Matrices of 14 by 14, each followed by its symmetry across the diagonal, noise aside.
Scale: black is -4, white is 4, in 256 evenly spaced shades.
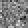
antisymmetric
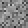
symmetric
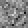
symmetric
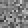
antisymmetric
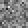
antisymmetric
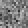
neither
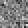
antisymmetric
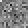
symmetric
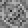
symmetric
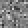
antisymmetric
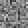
neither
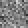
antisymmetric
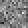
neither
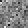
neither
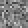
antisymmetric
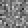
neither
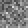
symmetric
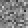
neither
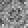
symmetric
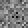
symmetric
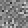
symmetric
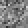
antisymmetric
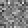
neither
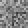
symmetric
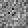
symmetric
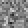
neither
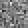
antisymmetric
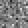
neither
